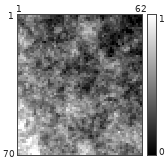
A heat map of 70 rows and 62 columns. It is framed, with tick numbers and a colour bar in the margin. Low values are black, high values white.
The texture is blotchy. No row or column stands out. There is an overall slope up to the bottom left. The top right is the ninth with the lowest average. The ninth with the highest average is the bottom left.
